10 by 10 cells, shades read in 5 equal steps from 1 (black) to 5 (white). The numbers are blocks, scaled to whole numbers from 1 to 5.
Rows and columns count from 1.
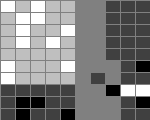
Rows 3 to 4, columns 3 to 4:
4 4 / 4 5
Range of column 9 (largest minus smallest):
3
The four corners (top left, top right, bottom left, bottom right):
5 2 2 2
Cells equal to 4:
24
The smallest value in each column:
2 1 1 2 1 3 2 1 2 1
